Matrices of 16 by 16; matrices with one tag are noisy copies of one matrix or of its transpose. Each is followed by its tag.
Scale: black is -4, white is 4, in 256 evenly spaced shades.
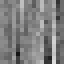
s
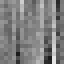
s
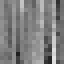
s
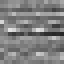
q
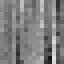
s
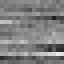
s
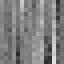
s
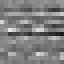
q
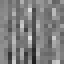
q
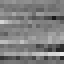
s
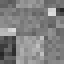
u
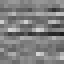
q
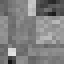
u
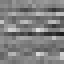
q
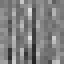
q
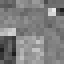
u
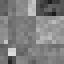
u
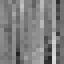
s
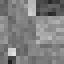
u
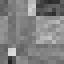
u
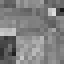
u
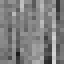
s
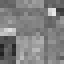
u
